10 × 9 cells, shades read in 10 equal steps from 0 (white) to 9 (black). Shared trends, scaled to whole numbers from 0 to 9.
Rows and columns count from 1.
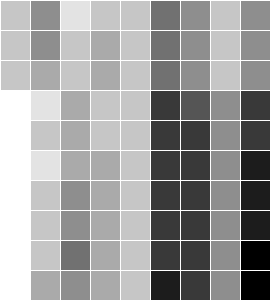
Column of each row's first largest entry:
6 6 6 6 6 9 9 9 9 9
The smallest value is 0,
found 7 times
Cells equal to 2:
25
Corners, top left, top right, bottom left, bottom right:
2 4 0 9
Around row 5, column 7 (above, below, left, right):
6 7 7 4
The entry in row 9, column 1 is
0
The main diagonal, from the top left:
2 4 2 2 2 7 7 4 9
